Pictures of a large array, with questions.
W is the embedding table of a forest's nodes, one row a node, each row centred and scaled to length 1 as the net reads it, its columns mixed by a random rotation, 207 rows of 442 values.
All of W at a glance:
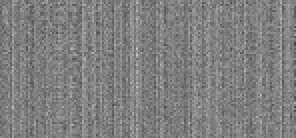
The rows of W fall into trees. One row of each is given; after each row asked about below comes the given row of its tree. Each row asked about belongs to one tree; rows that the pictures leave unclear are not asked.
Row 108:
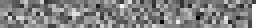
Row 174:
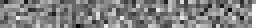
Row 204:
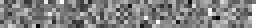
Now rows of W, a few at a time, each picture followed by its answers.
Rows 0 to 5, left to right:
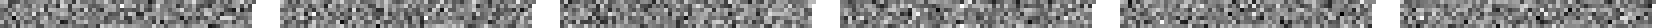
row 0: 108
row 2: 204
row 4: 108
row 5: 108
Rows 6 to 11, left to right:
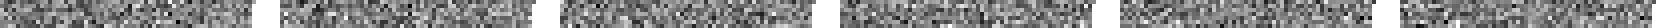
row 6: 204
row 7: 204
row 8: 204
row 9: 108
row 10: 174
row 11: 174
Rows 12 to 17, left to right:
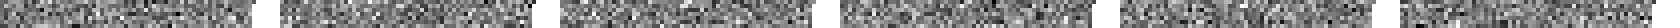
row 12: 174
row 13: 108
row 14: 108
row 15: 108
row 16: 108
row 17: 174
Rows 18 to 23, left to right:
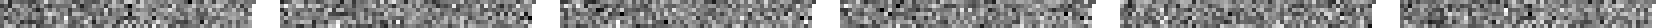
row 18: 204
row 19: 174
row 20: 174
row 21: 174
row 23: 204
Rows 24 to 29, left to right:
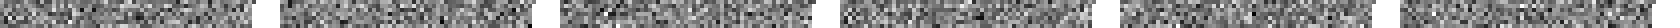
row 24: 108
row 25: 108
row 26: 174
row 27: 108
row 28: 174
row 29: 108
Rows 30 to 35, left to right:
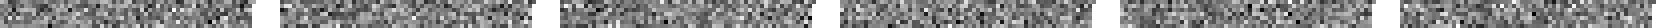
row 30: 108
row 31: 174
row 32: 174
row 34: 204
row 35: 174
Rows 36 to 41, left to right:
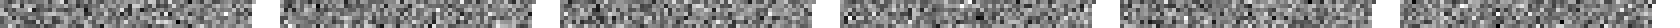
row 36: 204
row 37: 204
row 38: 204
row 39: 108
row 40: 204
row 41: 108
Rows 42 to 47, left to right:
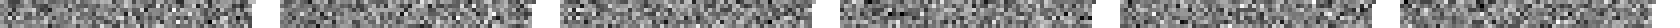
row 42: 108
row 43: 204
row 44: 108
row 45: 174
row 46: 108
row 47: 204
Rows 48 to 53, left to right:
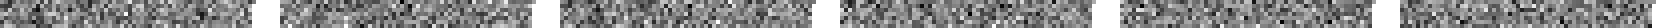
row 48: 204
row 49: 204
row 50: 204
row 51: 204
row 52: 108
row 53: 108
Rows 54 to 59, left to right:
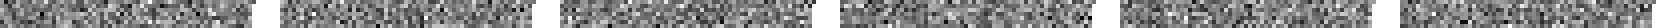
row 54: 204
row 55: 108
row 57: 174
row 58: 204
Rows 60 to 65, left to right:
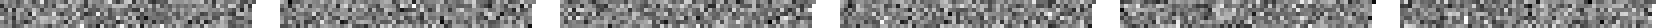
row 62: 108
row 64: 174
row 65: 204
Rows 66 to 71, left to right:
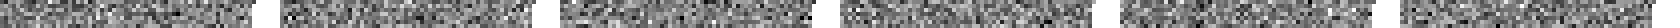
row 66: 174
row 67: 108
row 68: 174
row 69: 108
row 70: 204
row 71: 108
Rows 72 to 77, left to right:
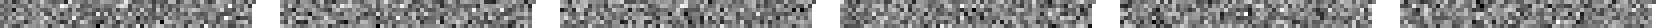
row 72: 108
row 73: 108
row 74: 108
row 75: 108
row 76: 204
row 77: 204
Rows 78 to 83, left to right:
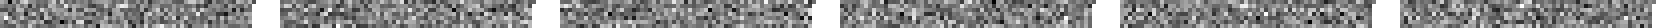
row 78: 108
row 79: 174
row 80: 174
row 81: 108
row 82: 108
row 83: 108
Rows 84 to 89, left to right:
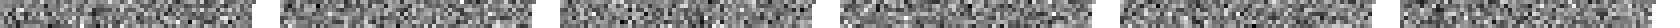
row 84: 108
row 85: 204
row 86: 108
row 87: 204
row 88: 204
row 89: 204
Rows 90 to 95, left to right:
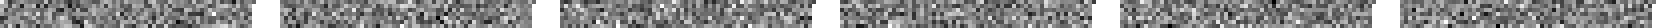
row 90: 204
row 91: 108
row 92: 174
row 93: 174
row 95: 108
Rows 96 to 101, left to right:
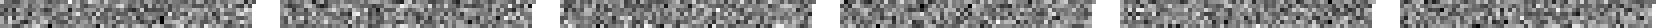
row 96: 108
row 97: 108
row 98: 204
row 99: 204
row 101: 174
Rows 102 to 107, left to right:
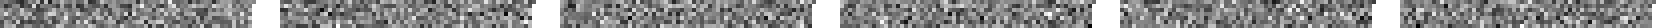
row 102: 204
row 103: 174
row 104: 108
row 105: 108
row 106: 174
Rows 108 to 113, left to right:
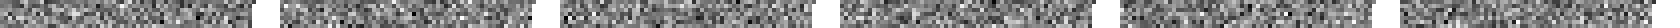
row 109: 174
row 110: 108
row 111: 108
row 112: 204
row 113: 174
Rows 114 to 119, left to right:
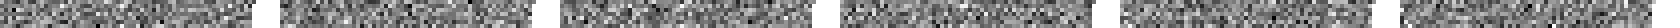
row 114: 108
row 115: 204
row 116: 108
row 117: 108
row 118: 204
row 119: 204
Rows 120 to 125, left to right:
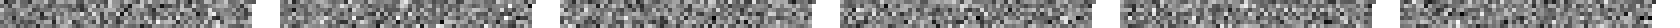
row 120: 204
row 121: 108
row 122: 204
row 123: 108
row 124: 108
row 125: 174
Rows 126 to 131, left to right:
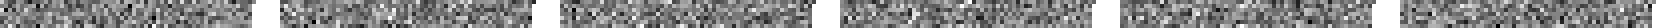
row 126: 204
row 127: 174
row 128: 108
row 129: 108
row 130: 108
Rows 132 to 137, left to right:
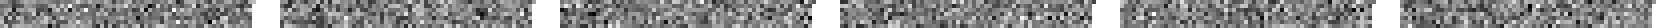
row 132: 108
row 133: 204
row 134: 174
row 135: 174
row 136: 108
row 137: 204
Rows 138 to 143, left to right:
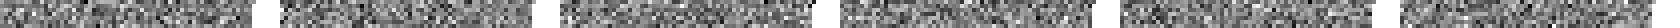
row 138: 108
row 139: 204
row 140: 108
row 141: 108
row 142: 204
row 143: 204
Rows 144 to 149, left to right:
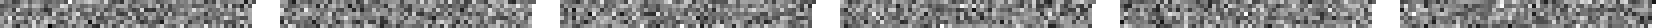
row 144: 108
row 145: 204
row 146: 108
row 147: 108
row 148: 204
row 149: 174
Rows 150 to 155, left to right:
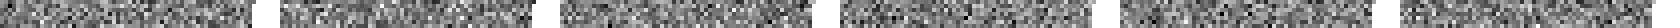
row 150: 108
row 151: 174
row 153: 204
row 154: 204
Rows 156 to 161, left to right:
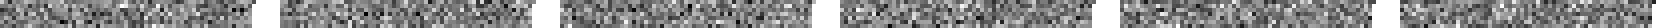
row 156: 108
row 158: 204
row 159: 108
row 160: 174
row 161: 174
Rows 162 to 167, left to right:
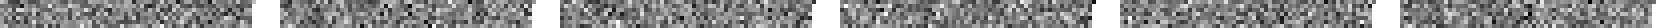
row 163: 204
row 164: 174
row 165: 174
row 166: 108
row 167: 204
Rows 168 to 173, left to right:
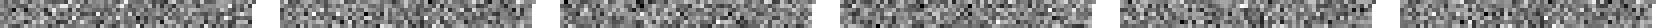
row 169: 108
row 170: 204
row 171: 204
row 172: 108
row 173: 108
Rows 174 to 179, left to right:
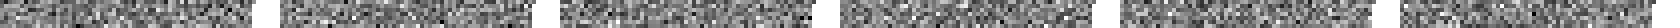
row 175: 108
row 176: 174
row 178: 204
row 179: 174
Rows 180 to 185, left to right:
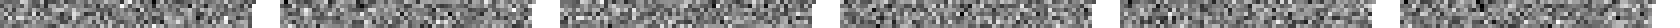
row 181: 204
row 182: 108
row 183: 204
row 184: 204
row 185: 204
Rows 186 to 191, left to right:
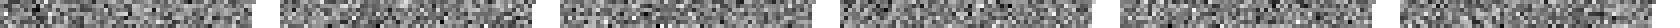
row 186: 204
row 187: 108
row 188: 108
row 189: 204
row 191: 204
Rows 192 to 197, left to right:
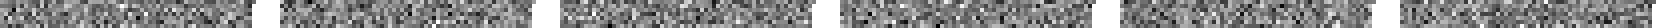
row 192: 108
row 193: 204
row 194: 108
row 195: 108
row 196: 204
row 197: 108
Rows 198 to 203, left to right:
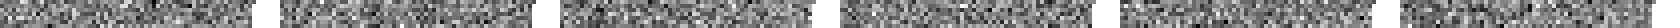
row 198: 108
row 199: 108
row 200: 204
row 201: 108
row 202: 174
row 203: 204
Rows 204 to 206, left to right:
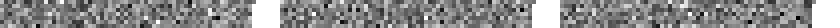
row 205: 108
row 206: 108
